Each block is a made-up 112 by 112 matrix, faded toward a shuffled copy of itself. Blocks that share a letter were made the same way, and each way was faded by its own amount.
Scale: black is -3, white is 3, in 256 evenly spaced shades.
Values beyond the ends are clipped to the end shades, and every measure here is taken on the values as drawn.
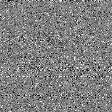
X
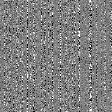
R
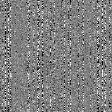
R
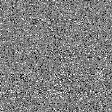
X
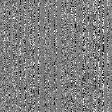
R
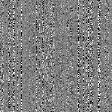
R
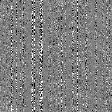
R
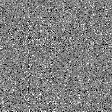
X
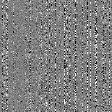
R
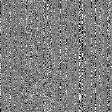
R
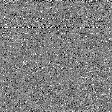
X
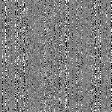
R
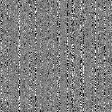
R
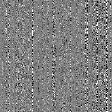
R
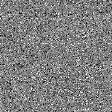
X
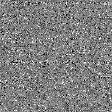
X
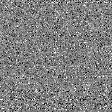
X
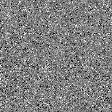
X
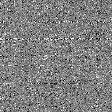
X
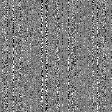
R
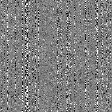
R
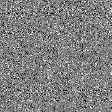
X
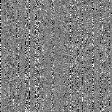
R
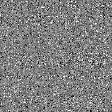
X
